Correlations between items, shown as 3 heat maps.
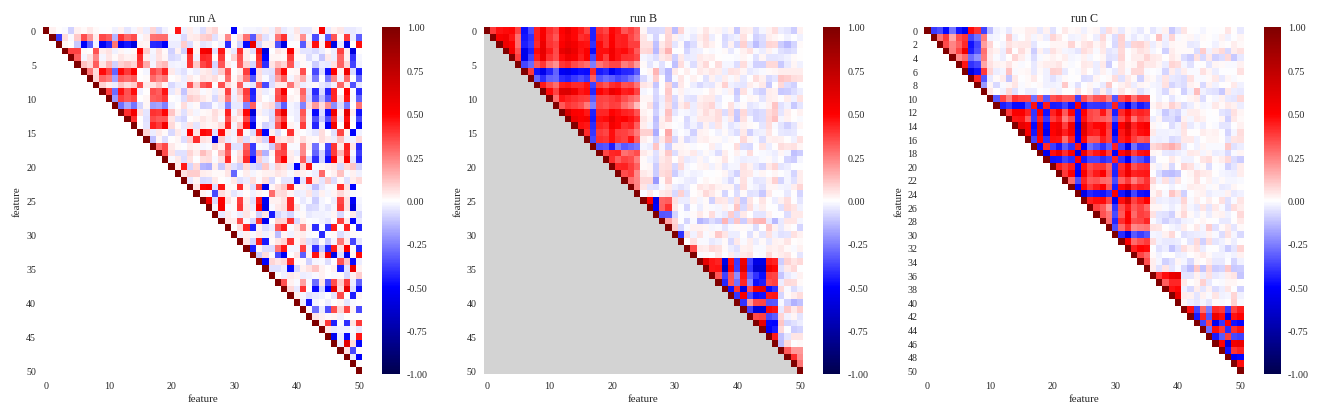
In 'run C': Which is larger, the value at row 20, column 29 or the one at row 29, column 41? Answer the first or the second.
the first
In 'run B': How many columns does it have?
51
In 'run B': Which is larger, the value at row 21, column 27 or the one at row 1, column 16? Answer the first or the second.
the second
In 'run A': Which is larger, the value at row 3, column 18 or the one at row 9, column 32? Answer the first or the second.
the second
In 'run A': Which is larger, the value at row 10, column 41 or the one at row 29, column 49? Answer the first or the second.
the first
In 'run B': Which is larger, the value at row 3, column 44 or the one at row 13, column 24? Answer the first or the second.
the second
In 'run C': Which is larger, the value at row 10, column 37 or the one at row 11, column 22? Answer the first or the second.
the first
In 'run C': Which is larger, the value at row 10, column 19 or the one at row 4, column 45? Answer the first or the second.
the second
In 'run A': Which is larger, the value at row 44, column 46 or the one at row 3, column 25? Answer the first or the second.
the second
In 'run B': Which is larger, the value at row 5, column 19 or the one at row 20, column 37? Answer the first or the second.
the first
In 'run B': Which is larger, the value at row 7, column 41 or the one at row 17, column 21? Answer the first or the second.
the first
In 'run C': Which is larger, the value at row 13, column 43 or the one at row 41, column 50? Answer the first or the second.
the second
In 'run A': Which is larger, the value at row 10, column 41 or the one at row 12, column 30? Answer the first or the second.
the first
